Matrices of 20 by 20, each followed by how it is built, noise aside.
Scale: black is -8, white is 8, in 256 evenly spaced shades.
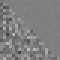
lower triangular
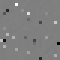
sparse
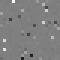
sparse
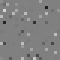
sparse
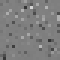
sparse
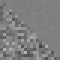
lower triangular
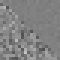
lower triangular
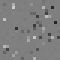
sparse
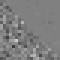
lower triangular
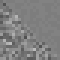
lower triangular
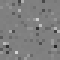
sparse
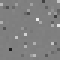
sparse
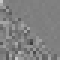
lower triangular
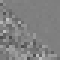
lower triangular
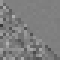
lower triangular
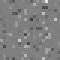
sparse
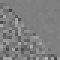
lower triangular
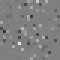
sparse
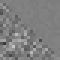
lower triangular
